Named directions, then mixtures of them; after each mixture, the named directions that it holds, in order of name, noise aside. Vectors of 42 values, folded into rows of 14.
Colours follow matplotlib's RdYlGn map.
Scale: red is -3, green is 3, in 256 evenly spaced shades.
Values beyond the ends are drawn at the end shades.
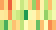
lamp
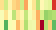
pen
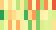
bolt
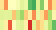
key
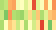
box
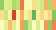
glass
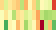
pen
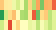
bolt, key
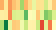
lamp, pen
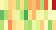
bolt, box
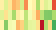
pen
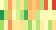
bolt, box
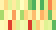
key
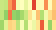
box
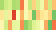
glass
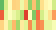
bolt, box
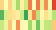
bolt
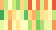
bolt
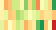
lamp, pen
